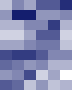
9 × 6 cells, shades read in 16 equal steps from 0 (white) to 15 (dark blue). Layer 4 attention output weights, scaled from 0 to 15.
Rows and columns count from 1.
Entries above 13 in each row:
1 2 0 0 0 0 0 0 0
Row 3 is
5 5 8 8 13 5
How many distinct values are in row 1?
5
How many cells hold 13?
3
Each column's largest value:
12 15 15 11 13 14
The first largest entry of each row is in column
6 2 5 4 4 2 1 3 1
